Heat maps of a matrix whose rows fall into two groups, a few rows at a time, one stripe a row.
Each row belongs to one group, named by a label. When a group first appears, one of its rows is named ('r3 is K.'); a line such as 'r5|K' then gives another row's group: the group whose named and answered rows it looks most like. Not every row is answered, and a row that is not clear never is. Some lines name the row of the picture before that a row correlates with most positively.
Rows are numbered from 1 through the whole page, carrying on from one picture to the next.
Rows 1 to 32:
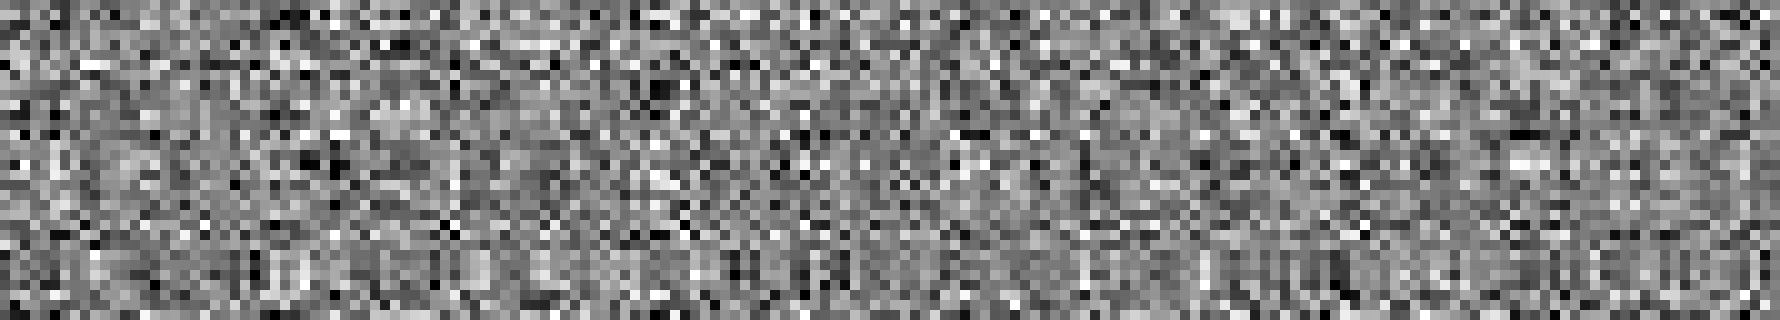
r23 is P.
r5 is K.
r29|K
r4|K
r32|P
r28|K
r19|P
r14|K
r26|K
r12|P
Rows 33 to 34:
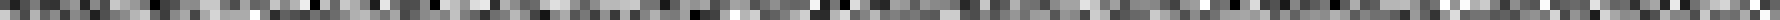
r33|K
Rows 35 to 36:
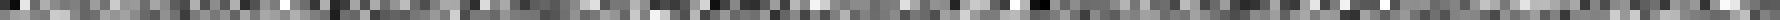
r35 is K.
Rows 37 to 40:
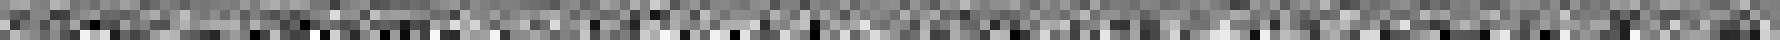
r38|P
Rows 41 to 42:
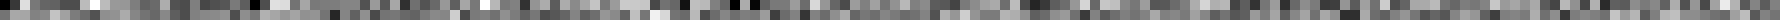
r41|K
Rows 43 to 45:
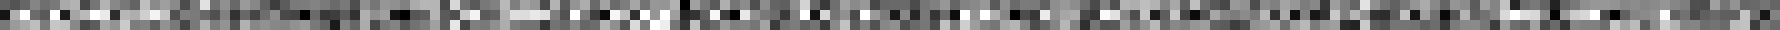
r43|P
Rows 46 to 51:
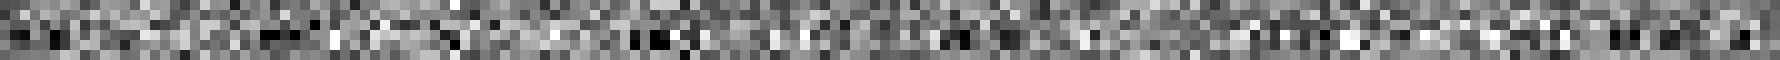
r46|P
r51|P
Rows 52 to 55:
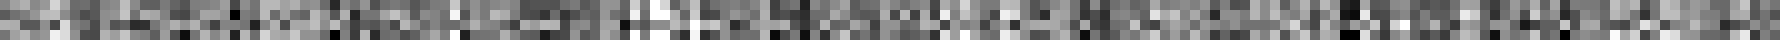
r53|P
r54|K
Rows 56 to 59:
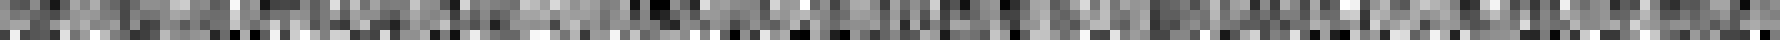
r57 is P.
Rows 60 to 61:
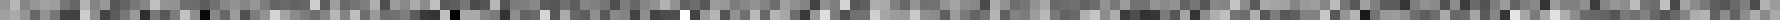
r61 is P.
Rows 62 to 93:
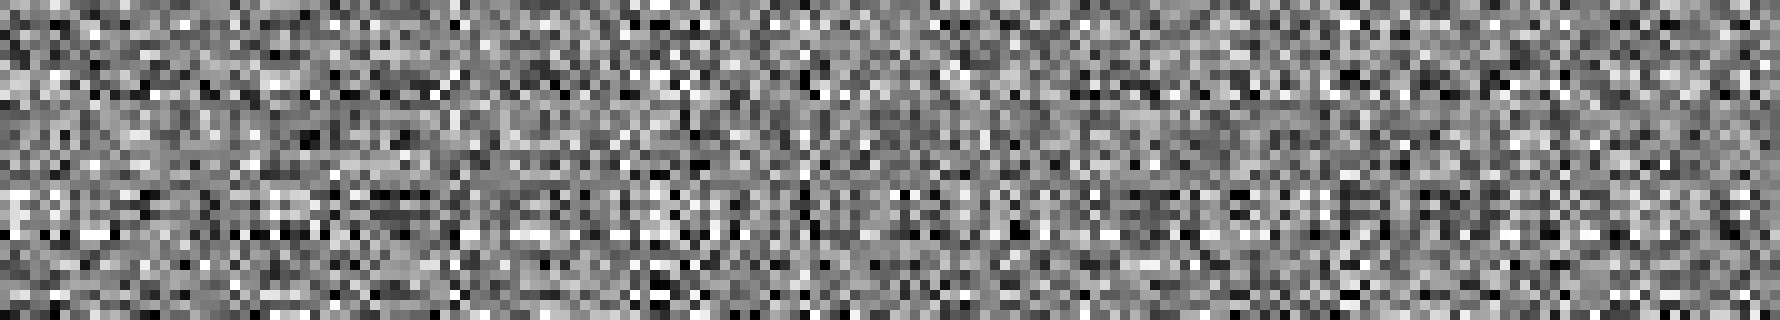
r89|P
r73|P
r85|K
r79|P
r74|P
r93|K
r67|P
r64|P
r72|K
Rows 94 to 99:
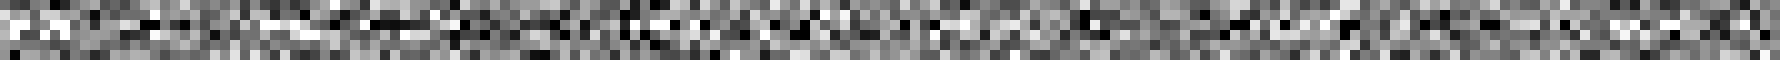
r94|P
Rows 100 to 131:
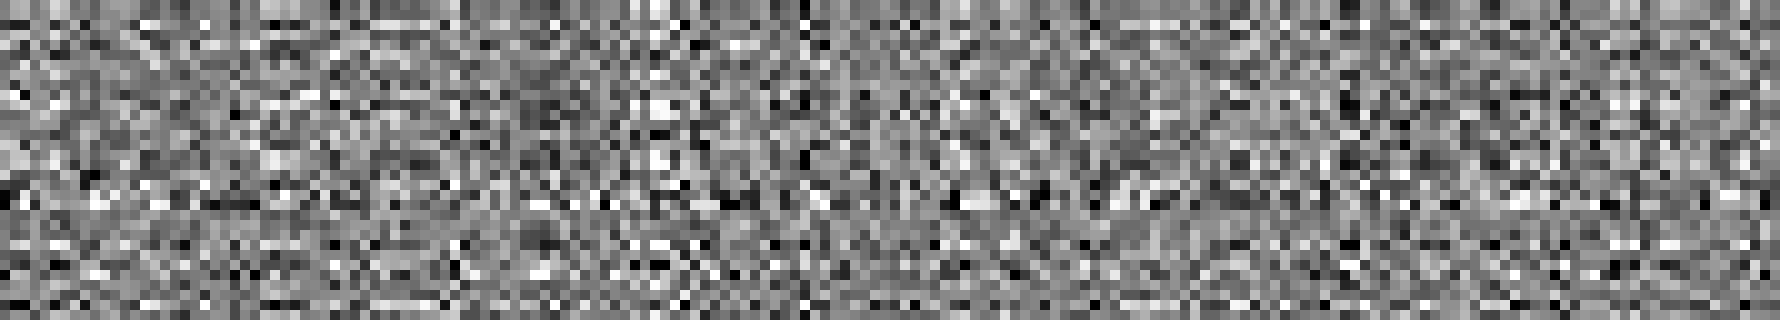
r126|P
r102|P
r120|K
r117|K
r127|K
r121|P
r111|P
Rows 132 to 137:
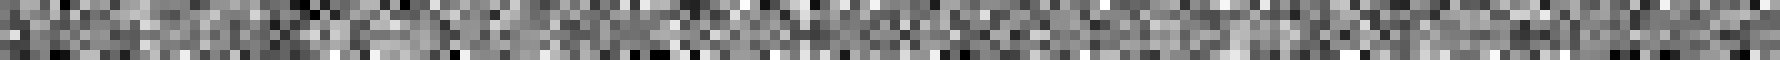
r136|P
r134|P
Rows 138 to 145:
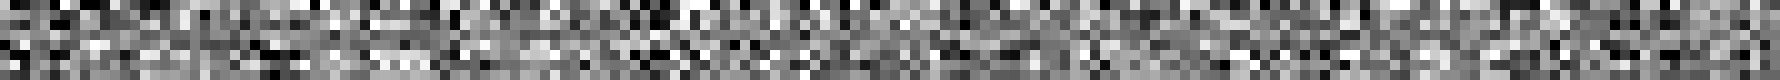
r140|P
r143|P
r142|K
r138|K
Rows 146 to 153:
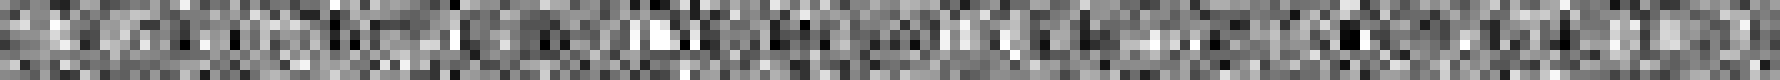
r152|K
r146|P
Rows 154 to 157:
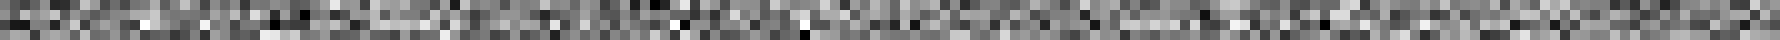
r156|P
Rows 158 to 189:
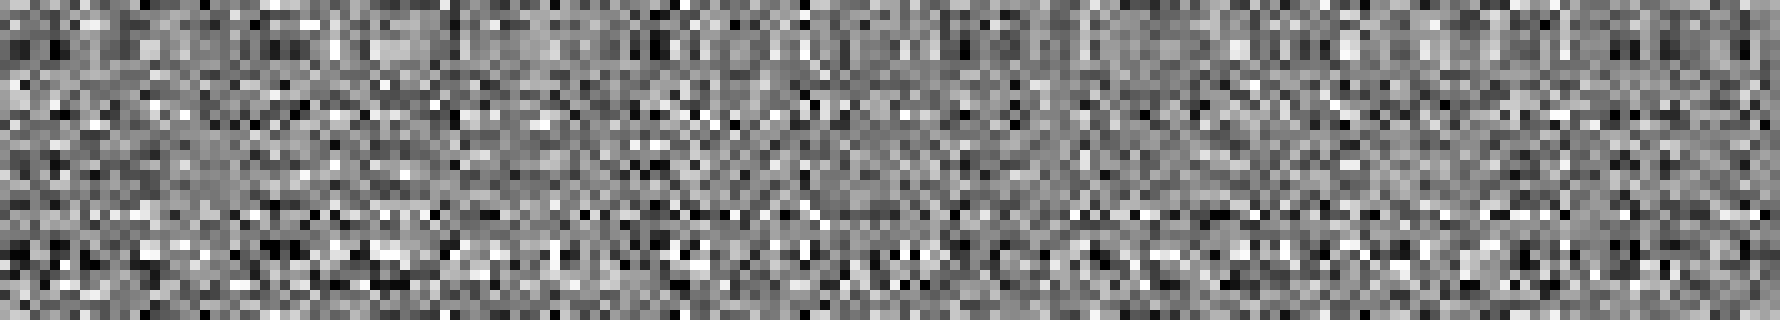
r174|P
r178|P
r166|K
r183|P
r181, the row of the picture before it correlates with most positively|154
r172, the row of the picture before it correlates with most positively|157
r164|K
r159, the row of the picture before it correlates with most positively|154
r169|P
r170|K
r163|P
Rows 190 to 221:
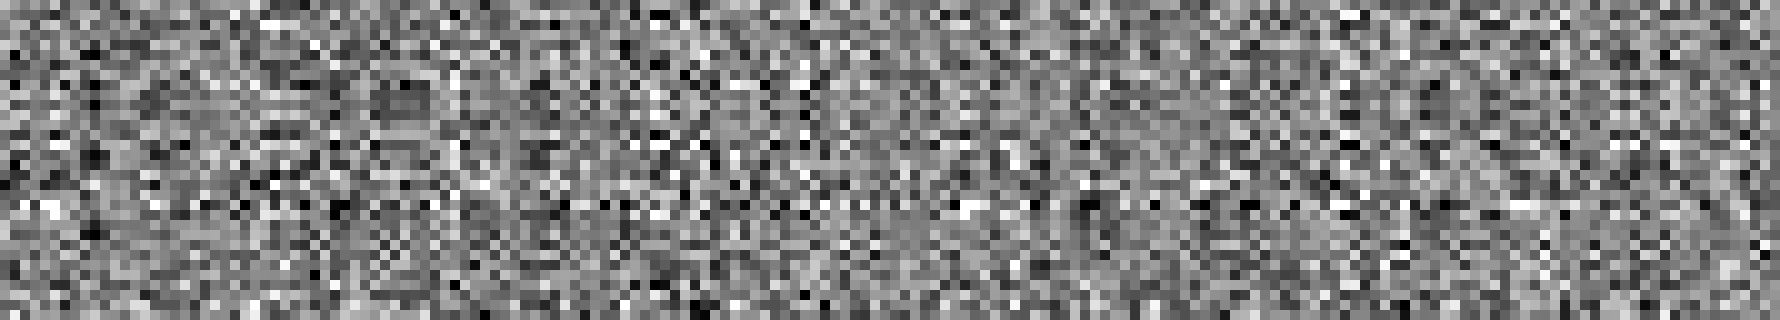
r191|P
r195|K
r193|K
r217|K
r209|P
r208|K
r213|K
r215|K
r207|P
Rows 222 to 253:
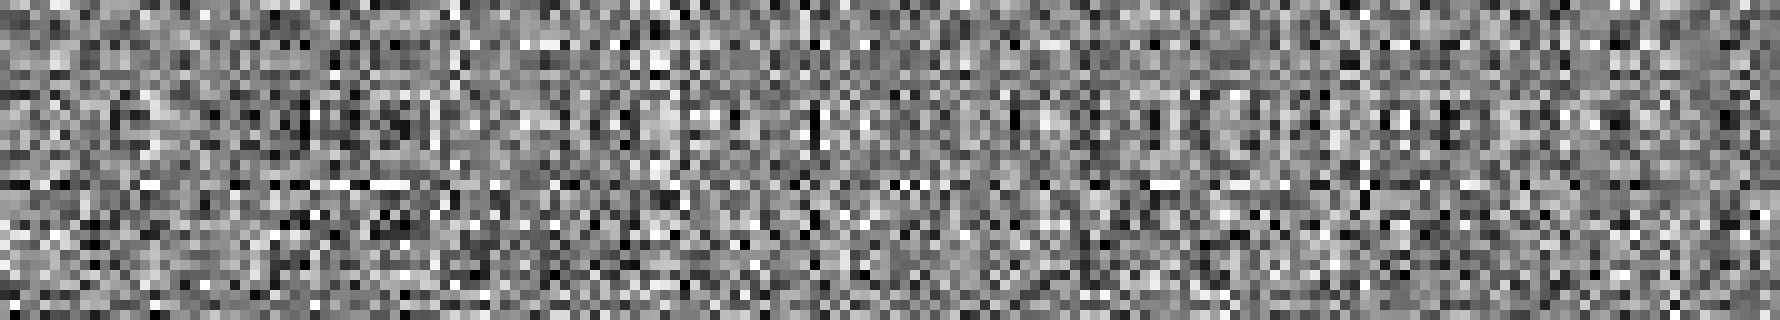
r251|K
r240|P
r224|P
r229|P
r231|P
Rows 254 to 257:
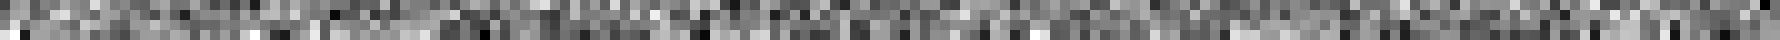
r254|K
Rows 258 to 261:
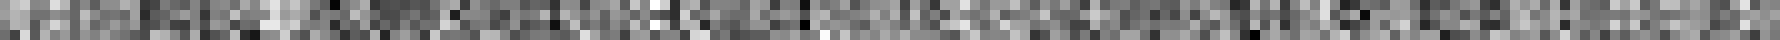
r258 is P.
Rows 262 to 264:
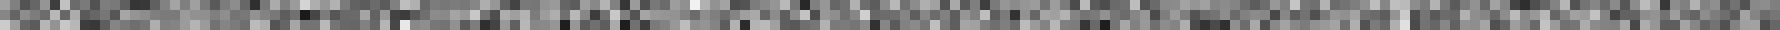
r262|K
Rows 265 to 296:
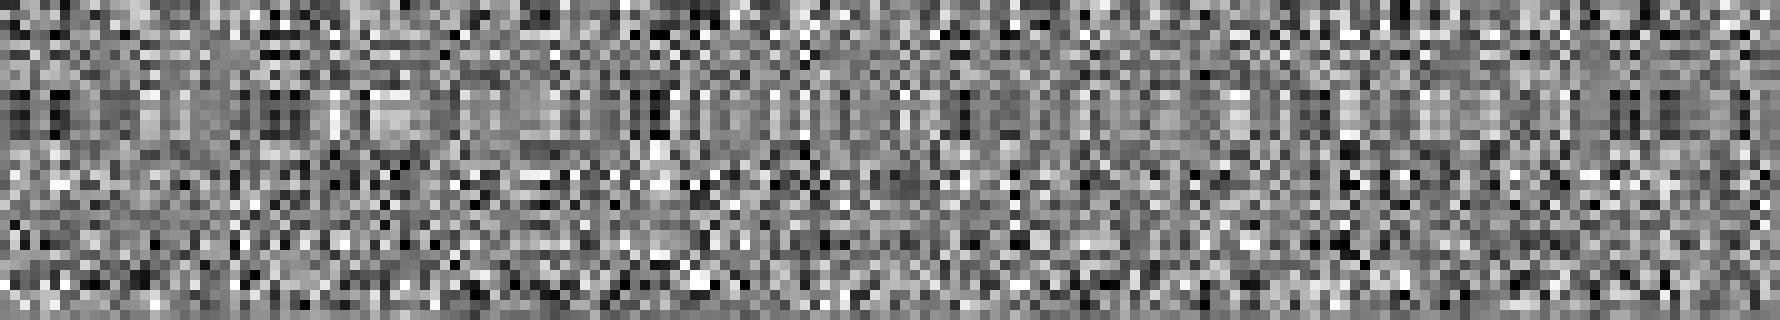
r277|P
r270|P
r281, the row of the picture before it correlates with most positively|263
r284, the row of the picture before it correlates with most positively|263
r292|K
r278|P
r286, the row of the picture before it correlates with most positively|262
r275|P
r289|K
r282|K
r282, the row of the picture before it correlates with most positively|263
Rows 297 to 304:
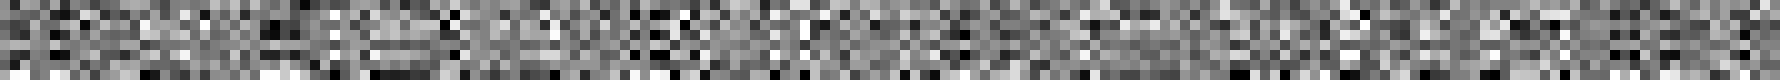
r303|K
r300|P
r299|P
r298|P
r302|P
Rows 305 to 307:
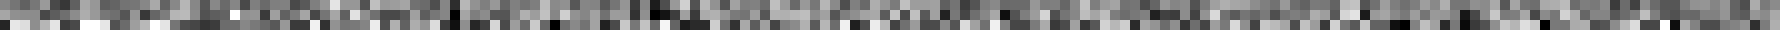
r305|P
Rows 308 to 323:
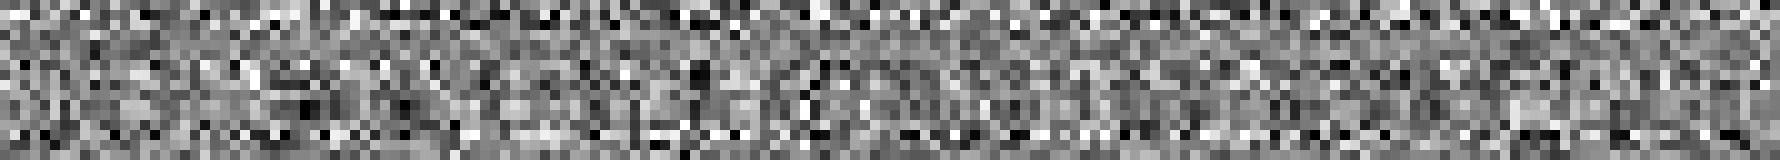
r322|P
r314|K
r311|K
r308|K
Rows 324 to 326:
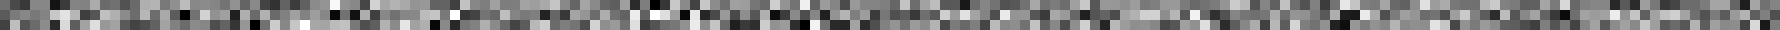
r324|P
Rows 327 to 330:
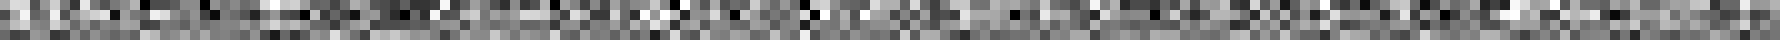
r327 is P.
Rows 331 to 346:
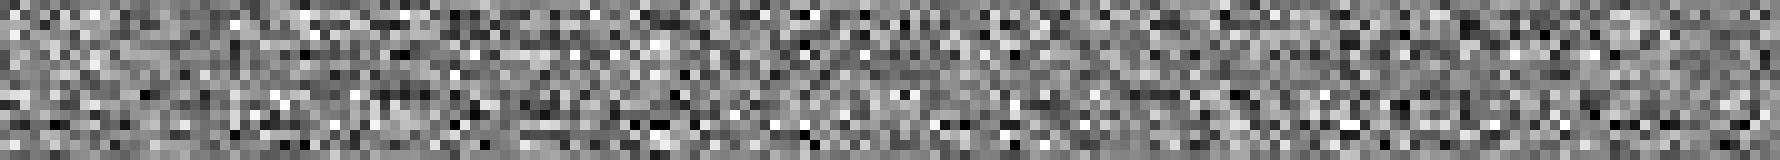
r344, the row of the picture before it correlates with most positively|329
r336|K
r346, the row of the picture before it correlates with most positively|330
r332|K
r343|P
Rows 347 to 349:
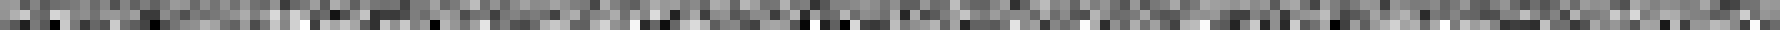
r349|K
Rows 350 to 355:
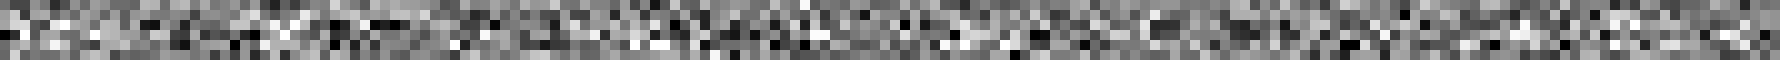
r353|K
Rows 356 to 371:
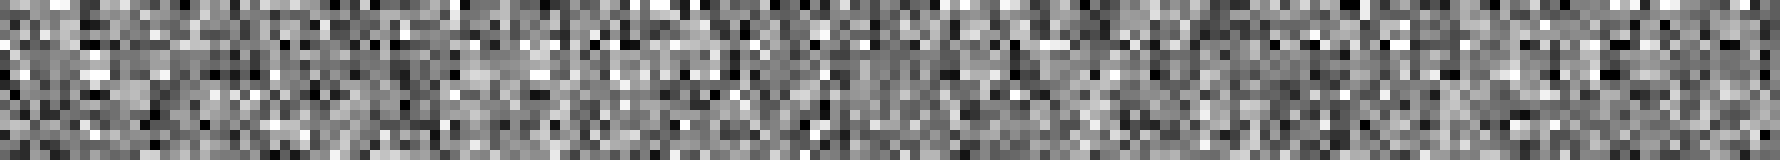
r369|K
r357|P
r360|K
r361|K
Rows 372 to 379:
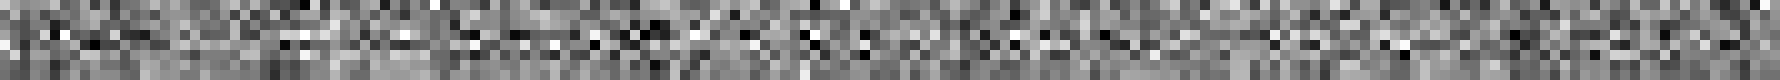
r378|P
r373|K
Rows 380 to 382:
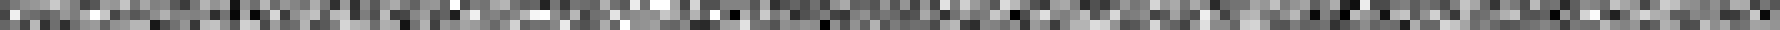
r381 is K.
